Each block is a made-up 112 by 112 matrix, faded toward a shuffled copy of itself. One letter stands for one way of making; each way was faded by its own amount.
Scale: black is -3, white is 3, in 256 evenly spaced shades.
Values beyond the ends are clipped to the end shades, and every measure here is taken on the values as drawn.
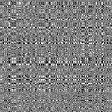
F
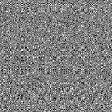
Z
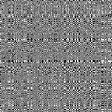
F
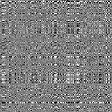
F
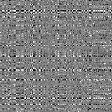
F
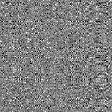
Z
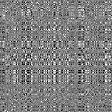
F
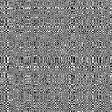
F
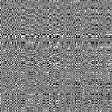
F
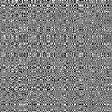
F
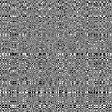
F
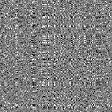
Z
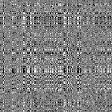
F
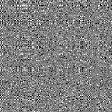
Z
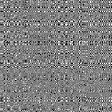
F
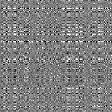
F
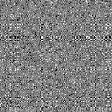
Z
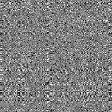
Z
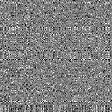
Z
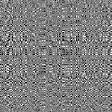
F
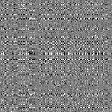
F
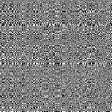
F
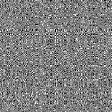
Z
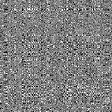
Z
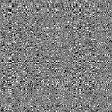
Z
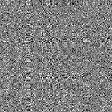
Z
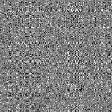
Z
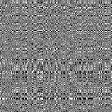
F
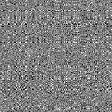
Z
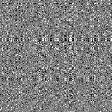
Z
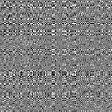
F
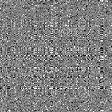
Z
